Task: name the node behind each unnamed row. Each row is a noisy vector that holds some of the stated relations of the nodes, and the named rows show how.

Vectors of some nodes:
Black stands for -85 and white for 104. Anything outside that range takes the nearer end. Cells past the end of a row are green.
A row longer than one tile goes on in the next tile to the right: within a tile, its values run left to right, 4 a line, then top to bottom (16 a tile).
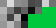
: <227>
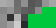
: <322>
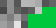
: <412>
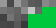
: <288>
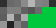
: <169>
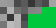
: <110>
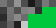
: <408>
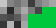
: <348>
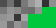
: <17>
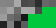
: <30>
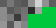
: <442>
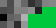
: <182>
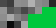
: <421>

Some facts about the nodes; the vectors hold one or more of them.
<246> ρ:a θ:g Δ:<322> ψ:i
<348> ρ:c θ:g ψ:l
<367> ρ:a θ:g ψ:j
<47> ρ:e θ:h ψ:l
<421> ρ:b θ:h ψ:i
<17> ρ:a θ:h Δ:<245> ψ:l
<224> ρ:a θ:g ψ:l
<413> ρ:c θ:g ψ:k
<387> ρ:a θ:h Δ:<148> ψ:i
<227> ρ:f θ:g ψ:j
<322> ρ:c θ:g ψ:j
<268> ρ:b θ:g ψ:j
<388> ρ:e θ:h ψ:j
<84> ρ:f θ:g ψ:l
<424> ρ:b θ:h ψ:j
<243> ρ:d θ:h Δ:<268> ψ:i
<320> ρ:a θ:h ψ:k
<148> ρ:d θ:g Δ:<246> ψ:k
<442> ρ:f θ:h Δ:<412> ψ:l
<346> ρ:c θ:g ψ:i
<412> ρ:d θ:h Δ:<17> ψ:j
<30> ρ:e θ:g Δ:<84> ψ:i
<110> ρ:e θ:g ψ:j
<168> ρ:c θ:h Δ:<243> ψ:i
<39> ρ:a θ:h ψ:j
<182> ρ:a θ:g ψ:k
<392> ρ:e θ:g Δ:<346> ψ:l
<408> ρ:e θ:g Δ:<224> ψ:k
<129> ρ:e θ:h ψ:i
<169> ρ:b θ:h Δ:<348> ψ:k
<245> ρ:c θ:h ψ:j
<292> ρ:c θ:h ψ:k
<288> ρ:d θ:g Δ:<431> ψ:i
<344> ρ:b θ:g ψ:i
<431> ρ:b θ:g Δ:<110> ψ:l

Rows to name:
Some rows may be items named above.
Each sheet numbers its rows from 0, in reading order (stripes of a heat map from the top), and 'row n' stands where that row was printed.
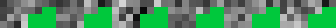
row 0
<320>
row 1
<129>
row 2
<227>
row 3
<246>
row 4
<17>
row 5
<388>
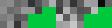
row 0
<224>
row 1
<388>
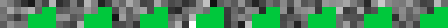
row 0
<392>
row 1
<129>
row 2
<148>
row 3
<47>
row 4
<408>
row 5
<344>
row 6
<84>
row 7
<413>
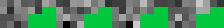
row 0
<344>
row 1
<421>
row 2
<387>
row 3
<243>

